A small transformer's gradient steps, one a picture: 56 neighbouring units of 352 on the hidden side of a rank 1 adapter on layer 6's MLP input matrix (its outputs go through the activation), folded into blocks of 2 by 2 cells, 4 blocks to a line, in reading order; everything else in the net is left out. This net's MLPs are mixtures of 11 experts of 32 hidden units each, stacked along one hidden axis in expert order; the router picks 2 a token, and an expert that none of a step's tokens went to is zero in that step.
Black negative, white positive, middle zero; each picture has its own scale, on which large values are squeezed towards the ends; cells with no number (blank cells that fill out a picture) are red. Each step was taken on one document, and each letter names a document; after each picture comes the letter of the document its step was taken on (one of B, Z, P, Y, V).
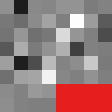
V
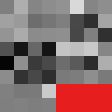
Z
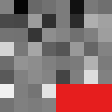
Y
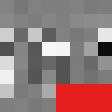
Y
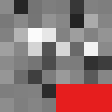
Z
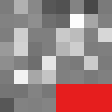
V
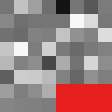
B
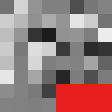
Y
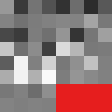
B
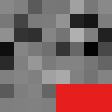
Z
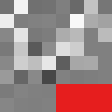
V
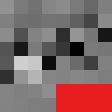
B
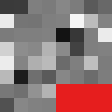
V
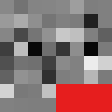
Z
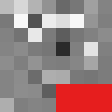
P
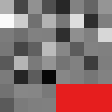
V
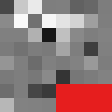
P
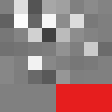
P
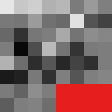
B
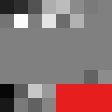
P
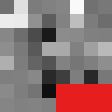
Y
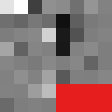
P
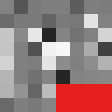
Y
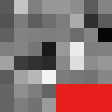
B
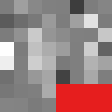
Y
